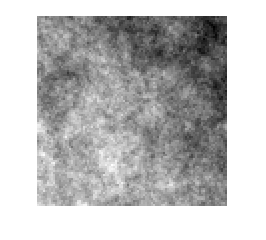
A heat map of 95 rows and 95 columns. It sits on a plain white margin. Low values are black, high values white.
Slope: up to the bottom left. Odd rows or columns: none. Grain: blotchy. Ninth with the lowest average: top right. Stripes: none.
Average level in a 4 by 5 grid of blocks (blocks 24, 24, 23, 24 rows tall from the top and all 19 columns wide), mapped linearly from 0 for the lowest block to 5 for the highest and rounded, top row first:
3 3 1 1 0 | 3 4 4 3 1 | 4 5 4 3 2 | 5 5 5 4 3
